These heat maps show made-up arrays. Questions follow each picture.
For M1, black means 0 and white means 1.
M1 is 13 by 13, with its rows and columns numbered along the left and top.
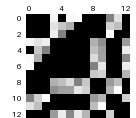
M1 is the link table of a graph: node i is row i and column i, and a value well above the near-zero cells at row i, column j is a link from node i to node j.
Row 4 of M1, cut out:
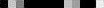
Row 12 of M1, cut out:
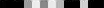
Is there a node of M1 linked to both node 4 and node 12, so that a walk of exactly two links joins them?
no
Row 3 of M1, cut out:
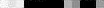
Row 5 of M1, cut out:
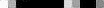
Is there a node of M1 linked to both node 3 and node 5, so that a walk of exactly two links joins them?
yes
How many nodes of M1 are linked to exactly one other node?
0
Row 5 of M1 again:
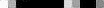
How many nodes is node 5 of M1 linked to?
5
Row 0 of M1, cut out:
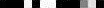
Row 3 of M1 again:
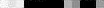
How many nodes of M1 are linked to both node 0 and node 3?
0
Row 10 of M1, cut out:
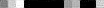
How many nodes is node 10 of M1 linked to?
6
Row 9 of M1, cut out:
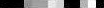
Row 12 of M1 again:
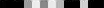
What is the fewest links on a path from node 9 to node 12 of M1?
2
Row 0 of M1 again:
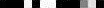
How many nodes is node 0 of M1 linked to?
5
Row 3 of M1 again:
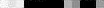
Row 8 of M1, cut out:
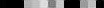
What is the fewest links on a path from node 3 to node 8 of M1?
1
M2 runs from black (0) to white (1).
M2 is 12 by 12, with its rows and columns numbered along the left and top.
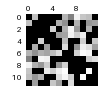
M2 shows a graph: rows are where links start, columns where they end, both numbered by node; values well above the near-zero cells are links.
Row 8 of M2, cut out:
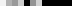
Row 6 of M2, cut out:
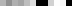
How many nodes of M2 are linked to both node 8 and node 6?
5
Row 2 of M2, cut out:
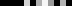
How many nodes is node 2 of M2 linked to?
5
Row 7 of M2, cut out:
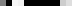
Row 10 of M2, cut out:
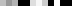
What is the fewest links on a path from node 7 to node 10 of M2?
1
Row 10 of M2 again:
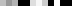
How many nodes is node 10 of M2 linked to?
7
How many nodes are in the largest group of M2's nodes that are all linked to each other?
4
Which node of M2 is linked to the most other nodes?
node 6
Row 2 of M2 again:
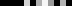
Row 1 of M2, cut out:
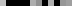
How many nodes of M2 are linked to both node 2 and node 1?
3
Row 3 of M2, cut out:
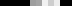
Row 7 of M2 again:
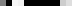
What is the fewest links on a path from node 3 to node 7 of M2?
1
